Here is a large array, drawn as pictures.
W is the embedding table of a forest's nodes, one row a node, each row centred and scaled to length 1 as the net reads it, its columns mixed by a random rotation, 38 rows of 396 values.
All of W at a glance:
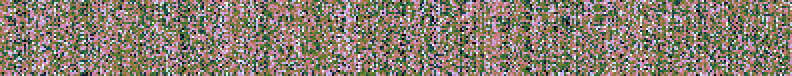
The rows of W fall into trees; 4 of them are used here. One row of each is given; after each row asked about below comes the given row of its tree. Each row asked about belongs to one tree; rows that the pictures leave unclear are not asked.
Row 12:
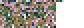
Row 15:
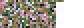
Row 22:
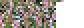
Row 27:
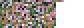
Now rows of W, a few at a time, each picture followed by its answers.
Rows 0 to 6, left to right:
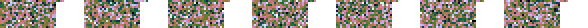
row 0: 27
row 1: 15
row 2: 22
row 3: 12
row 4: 22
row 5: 22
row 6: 15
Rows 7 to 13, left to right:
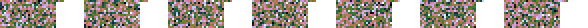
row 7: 22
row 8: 12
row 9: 12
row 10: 12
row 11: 27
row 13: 15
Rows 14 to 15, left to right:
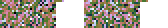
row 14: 27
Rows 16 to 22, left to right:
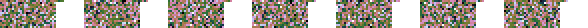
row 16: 12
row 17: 22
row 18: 27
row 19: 22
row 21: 27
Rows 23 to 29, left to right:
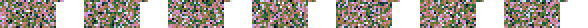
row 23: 12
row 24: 12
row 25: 22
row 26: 22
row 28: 27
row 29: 12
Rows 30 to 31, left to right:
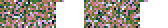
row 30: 22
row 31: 27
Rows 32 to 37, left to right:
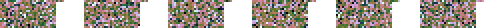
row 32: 12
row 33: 27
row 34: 12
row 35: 27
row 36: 22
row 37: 22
